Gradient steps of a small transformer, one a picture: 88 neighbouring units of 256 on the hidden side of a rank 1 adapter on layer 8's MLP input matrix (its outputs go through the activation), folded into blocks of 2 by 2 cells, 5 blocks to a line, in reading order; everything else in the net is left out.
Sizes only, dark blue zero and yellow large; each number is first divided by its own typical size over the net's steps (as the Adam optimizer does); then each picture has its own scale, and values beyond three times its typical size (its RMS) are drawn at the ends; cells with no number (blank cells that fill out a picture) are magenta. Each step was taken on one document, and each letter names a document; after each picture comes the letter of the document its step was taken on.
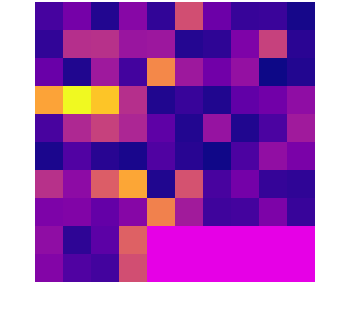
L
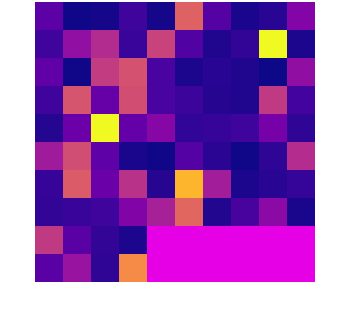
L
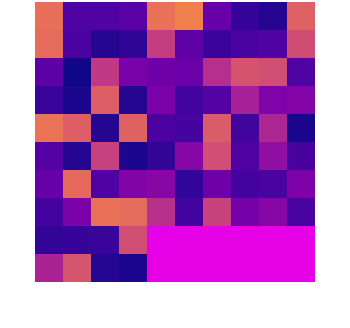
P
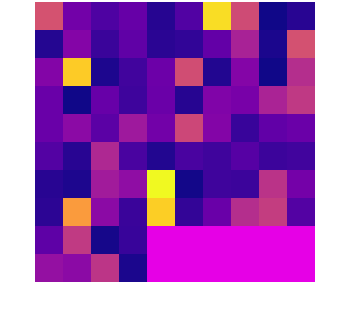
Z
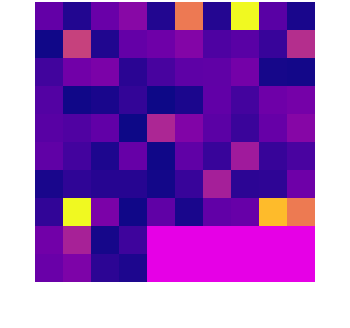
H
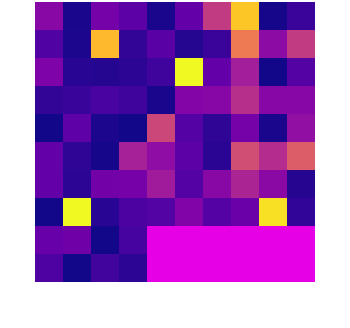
Z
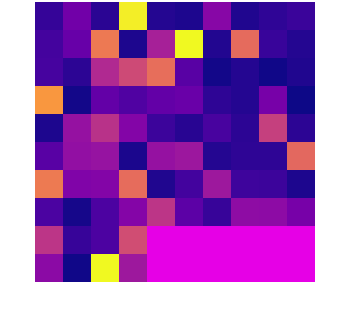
L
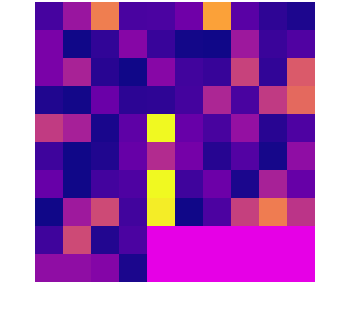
Z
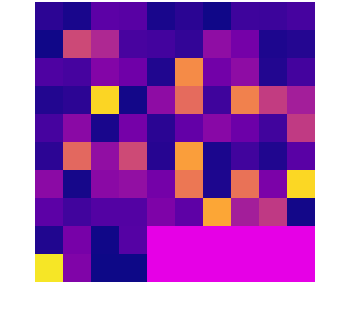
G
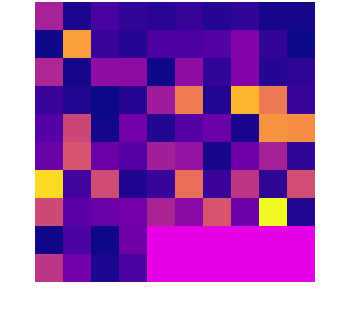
G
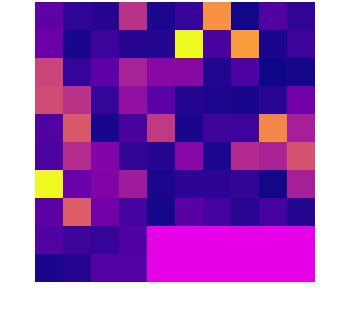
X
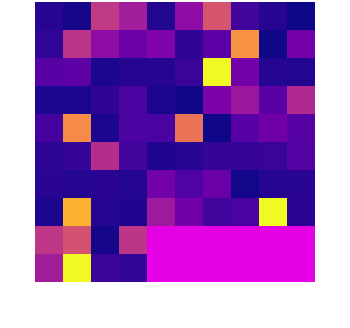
H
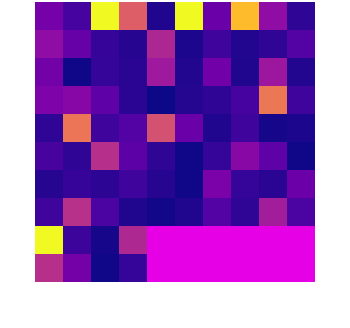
H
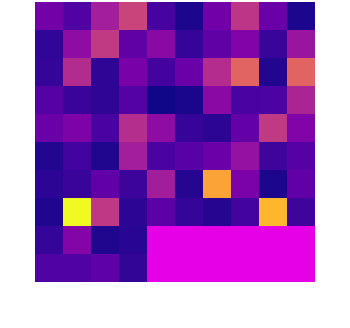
Z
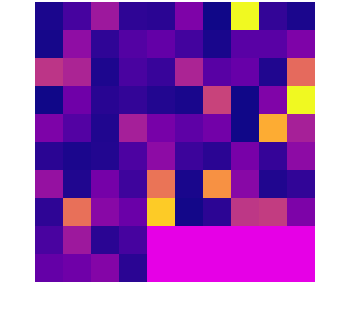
Z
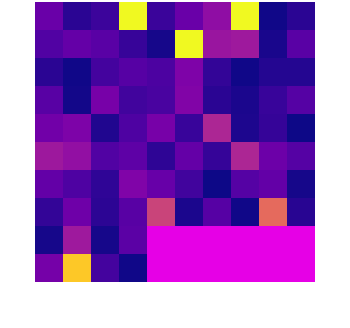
X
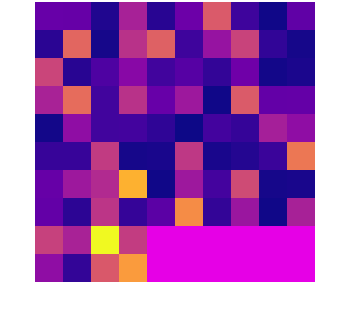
L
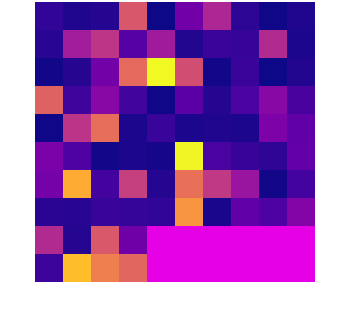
L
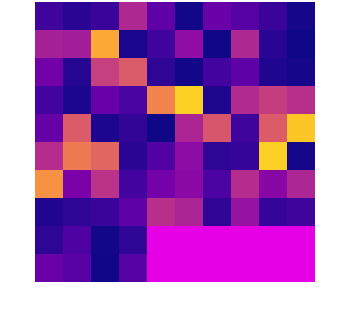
G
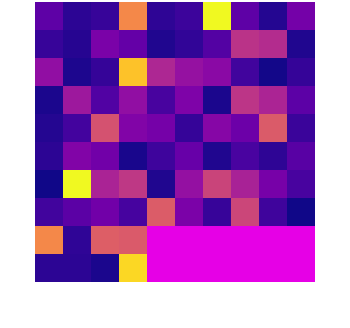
L
